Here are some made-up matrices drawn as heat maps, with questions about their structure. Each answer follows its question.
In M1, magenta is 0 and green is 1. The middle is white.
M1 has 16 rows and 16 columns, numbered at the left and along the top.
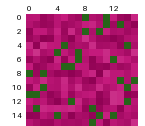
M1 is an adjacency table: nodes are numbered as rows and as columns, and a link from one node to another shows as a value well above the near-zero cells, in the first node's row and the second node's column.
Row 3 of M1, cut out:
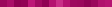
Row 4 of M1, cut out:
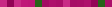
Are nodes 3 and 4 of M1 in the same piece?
no
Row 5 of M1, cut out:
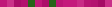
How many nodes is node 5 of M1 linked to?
2
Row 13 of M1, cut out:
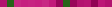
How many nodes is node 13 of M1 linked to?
2
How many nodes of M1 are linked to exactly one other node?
1
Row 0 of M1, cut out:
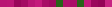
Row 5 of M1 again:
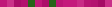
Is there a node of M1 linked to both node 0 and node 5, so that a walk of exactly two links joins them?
no
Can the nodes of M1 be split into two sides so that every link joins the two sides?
yes
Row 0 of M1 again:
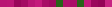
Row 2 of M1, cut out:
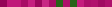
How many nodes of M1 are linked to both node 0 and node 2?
1
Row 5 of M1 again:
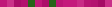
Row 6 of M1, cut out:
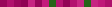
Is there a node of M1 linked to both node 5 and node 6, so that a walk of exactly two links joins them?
yes
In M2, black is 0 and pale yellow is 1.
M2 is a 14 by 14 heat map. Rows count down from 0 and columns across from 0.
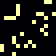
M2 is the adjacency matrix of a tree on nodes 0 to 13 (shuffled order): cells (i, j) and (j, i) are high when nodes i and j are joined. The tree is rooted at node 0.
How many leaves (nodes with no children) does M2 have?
8
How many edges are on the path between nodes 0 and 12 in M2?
1
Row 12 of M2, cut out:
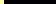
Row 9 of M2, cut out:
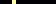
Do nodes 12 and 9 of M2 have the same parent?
no
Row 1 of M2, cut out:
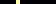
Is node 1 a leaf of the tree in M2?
yes
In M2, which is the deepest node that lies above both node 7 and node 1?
4
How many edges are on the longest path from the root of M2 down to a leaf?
5
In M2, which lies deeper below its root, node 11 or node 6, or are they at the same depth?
node 6
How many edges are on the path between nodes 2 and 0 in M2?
3
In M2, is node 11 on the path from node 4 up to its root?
yes
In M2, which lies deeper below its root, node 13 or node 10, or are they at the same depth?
the same depth
